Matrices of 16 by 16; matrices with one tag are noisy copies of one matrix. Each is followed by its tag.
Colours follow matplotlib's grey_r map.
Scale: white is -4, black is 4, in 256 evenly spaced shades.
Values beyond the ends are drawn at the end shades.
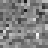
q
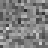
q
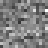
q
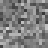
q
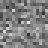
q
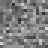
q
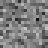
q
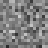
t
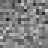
q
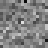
q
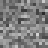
q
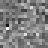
q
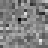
q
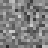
t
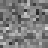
q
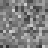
t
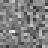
t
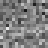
q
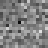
q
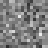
t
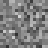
t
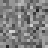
t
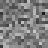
q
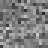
q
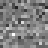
q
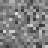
t
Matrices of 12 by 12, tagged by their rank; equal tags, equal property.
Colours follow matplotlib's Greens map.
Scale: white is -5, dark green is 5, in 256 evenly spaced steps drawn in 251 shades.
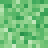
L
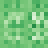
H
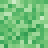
L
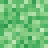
L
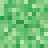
L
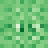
H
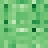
H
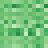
H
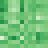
H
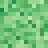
L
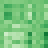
H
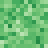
L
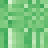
H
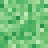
L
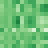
H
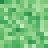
L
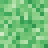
L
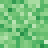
L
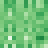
H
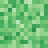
L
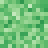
L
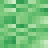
H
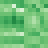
H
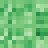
H
